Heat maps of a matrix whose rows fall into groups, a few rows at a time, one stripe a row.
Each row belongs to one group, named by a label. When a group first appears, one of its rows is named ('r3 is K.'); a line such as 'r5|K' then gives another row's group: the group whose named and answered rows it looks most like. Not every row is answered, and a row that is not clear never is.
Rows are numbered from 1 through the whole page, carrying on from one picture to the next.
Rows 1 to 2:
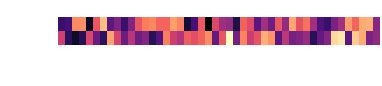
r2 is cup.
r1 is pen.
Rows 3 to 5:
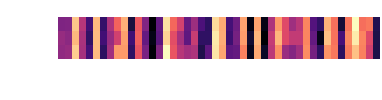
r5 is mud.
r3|mud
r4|mud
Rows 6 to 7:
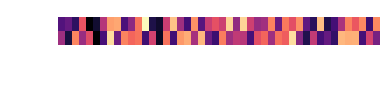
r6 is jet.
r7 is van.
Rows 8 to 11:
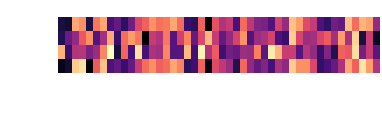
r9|van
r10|van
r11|pen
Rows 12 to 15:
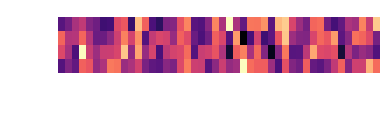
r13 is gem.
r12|jet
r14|gem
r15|cup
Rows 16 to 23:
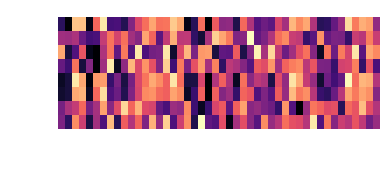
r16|pen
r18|van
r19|van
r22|gem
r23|van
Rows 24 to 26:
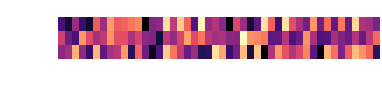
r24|van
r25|cup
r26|mud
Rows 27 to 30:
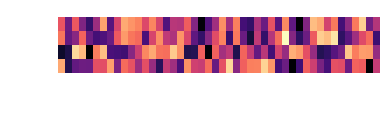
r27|gem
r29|pen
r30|cup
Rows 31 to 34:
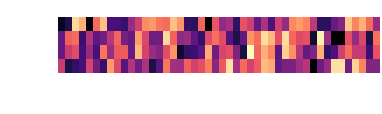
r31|pen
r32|jet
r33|jet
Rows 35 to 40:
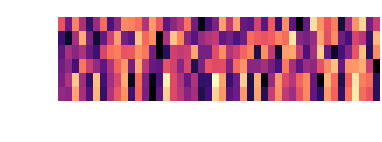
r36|jet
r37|jet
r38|gem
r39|mud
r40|mud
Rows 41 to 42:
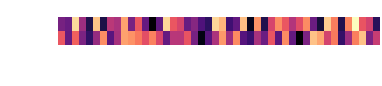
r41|mud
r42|gem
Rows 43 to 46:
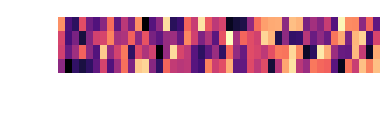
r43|van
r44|cup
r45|jet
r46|jet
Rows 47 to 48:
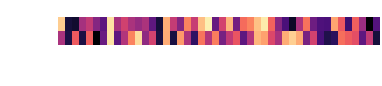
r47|cup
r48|van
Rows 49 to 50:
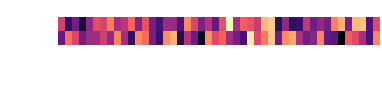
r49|cup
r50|jet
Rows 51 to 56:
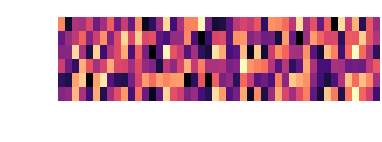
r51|van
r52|gem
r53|mud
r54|cup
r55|pen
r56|mud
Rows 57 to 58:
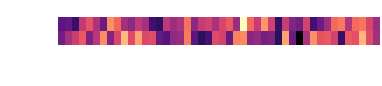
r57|cup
